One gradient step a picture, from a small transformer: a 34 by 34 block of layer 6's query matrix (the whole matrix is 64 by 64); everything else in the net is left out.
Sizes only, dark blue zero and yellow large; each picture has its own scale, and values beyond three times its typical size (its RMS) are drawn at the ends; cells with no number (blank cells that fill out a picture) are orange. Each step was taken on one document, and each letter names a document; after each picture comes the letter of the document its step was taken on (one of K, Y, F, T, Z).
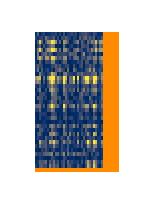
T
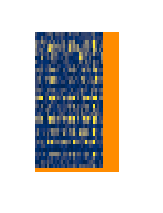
T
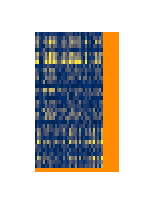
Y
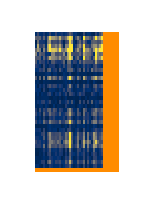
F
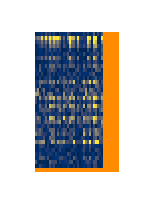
T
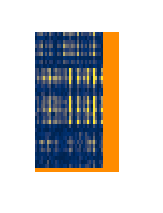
F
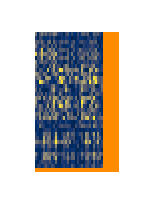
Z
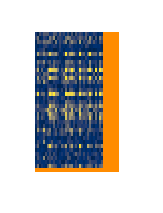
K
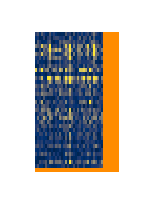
F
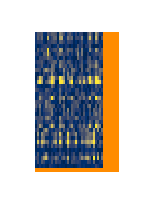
Z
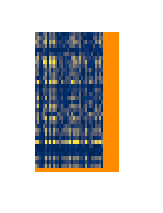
Y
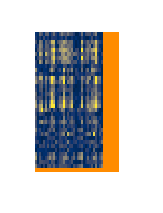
Z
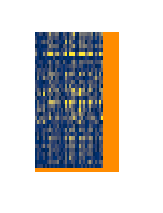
K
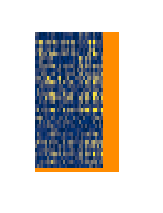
T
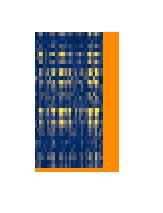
Z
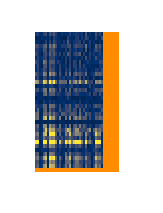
Y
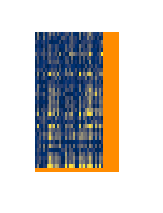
K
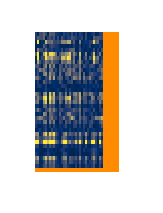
Y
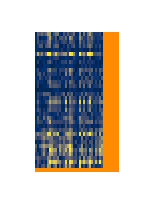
K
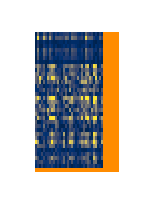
T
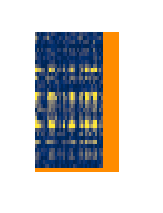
T
